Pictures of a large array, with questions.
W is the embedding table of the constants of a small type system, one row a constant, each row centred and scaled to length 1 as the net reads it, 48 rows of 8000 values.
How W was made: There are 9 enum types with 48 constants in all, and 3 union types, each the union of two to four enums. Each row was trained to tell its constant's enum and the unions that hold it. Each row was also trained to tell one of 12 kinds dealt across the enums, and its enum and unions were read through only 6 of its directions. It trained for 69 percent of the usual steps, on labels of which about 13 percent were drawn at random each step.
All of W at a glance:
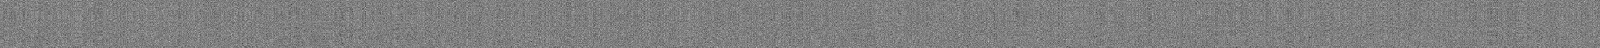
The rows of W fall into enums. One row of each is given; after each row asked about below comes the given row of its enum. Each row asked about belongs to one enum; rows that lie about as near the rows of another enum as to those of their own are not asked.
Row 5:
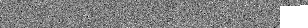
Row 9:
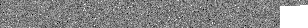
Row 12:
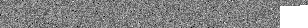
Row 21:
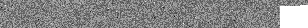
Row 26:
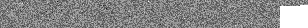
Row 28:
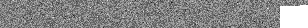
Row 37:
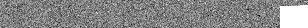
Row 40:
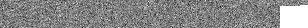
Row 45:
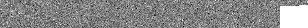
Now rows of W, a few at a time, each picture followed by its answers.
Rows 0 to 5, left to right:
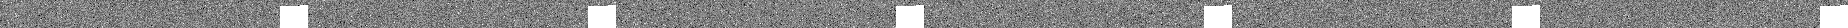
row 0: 12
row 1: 37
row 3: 26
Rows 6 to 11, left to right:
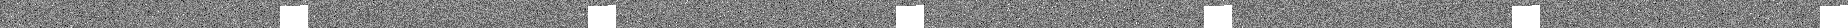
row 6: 12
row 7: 37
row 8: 9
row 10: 37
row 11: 40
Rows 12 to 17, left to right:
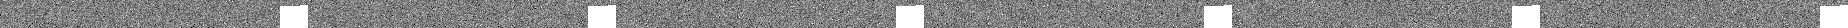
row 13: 40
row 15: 26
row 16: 12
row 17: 12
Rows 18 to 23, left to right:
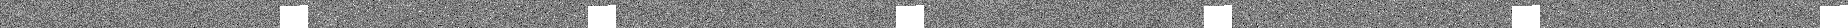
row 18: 9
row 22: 26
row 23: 9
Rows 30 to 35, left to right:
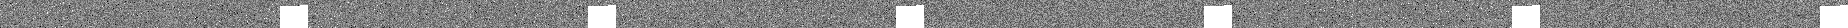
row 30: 26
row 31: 9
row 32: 40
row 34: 9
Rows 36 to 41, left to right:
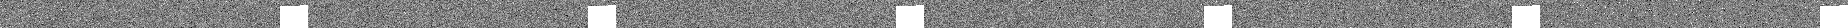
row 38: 28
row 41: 45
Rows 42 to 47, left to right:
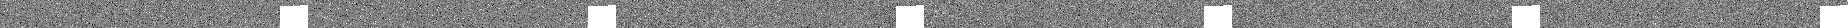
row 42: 40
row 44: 40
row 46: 37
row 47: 37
